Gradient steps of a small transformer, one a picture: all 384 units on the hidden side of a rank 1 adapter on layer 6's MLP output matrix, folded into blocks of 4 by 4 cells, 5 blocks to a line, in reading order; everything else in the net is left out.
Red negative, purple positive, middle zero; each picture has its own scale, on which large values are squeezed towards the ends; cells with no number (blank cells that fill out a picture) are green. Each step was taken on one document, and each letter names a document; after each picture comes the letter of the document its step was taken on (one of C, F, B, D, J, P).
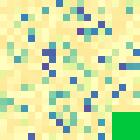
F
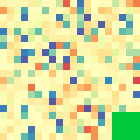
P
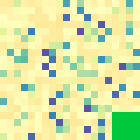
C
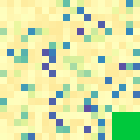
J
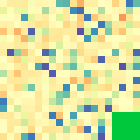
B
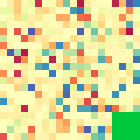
C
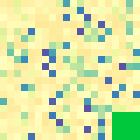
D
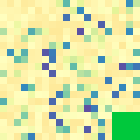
J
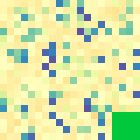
P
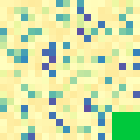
P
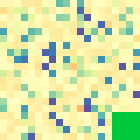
P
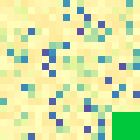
D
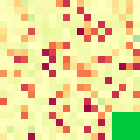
C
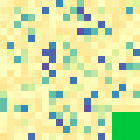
F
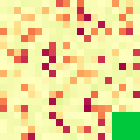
B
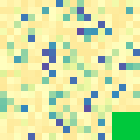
F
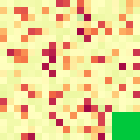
P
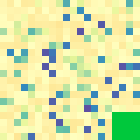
J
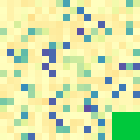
J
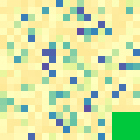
F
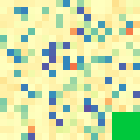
P
